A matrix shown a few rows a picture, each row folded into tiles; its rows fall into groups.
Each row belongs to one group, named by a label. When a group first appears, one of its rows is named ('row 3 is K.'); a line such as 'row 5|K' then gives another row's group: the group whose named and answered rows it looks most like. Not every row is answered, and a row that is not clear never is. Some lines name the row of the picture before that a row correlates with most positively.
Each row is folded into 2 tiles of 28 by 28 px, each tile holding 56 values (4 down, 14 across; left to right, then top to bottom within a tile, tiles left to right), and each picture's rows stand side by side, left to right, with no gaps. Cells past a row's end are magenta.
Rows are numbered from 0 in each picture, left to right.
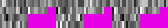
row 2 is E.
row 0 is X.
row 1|E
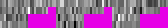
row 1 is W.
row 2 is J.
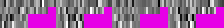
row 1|X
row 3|X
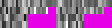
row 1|X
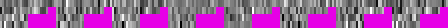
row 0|E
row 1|J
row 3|X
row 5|W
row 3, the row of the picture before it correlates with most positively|1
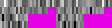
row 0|W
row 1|W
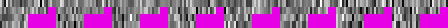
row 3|X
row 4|E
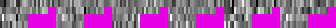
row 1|X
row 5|J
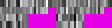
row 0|W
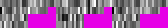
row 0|E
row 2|E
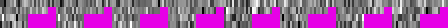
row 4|E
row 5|W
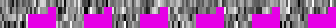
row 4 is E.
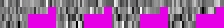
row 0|W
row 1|X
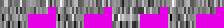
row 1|W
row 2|J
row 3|W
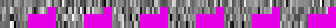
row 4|W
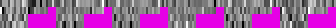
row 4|W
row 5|E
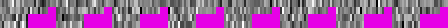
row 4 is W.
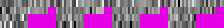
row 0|E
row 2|W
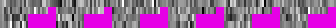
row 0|X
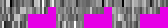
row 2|J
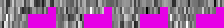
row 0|J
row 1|X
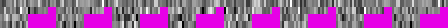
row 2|X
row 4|E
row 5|J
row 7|W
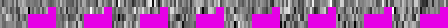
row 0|X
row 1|X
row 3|E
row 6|W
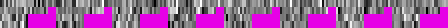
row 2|J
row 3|E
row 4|W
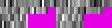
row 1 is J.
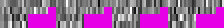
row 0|X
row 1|J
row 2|J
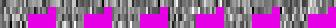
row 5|E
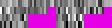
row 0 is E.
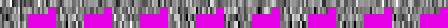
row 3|X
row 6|W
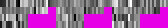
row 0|W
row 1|X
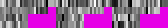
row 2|W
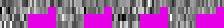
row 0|E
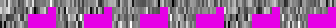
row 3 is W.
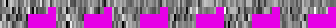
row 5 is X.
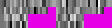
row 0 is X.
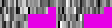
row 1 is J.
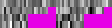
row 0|X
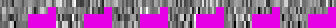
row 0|E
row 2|X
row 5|W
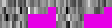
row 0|X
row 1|E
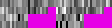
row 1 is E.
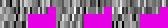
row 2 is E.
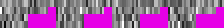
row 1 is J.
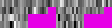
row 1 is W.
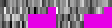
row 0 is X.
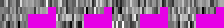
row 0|W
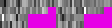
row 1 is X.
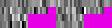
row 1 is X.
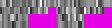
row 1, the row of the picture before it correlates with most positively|1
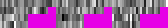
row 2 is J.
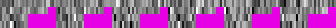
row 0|E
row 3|E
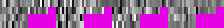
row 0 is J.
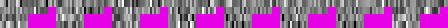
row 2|J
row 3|X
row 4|W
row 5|W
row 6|W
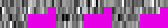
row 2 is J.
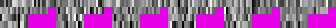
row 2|W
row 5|W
